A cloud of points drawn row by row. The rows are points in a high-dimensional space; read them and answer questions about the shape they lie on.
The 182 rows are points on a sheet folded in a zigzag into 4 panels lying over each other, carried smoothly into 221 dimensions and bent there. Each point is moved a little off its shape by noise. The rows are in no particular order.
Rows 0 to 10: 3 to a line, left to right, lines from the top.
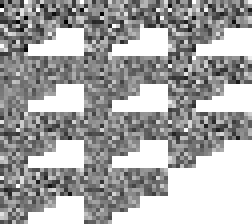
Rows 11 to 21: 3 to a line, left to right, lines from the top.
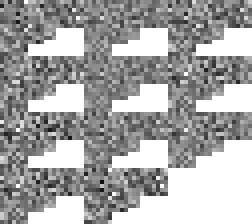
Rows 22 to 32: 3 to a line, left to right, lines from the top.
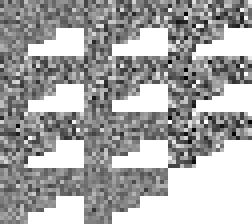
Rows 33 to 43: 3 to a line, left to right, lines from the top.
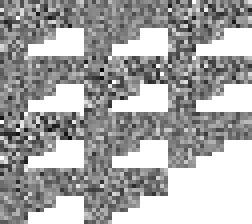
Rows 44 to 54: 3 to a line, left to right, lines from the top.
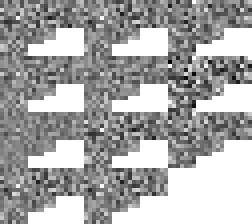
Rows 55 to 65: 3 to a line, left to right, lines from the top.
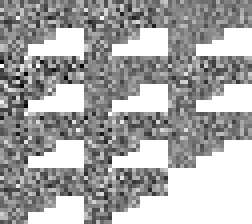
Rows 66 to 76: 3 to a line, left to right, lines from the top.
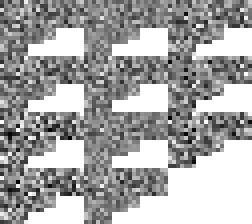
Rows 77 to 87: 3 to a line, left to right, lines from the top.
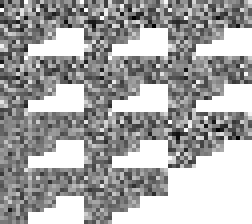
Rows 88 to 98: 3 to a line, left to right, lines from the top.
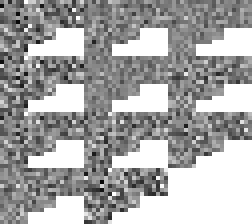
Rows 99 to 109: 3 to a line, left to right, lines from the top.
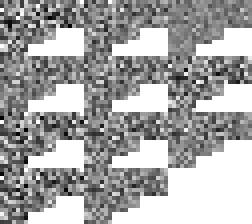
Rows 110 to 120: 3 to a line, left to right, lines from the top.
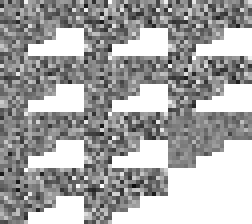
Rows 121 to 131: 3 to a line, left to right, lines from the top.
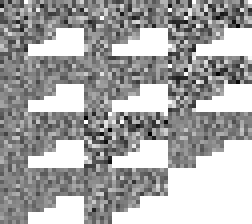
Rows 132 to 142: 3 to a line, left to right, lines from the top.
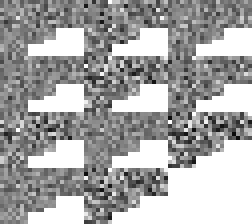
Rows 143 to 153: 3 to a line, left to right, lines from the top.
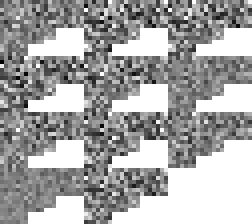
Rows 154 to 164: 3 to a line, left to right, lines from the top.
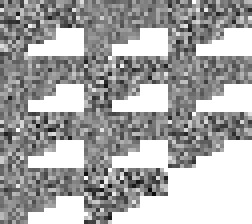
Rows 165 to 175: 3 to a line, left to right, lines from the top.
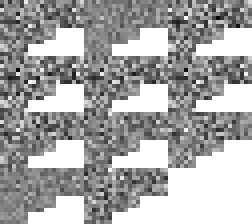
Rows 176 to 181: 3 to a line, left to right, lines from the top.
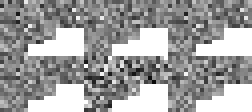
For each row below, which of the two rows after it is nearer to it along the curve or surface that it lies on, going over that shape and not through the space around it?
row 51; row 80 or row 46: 80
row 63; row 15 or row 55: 55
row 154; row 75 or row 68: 75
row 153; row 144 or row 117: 144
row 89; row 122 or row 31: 31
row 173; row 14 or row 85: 85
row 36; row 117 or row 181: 117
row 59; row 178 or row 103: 178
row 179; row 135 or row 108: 135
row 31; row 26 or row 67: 67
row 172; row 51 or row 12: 12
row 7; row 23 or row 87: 87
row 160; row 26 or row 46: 26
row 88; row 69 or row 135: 135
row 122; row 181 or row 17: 17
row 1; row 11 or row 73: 11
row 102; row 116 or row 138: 138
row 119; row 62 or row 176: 176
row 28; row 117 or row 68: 68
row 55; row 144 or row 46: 144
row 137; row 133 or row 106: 133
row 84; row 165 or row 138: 138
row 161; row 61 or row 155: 155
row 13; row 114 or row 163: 114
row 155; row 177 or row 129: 129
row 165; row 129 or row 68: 68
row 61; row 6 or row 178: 178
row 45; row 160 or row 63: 160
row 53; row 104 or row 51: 51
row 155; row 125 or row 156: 125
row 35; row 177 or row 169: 177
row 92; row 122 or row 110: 110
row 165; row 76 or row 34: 34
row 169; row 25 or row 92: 92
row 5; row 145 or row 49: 49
